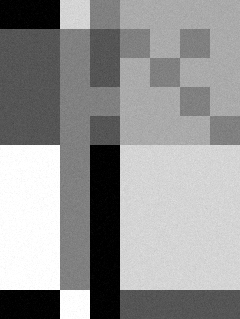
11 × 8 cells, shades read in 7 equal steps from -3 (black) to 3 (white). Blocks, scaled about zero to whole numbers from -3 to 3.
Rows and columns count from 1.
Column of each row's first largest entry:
3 6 5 5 5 1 1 1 1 1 3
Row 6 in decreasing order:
3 3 2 2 2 2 0 -3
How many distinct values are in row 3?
3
